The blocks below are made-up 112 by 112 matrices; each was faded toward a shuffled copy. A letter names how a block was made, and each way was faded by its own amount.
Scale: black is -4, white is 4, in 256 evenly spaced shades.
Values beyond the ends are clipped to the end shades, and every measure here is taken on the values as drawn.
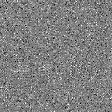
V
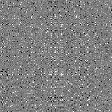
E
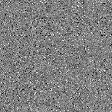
V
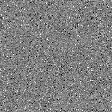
V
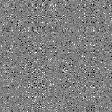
E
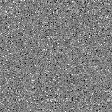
V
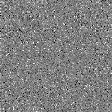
V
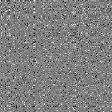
E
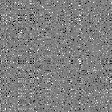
E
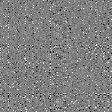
E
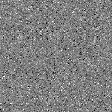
V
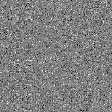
V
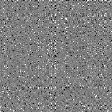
E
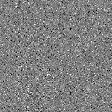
V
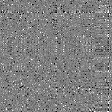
E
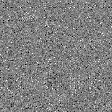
V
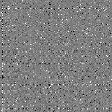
E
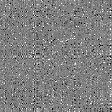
E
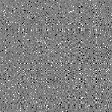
E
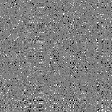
E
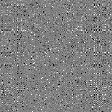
E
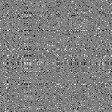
E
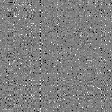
E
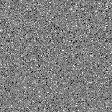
V
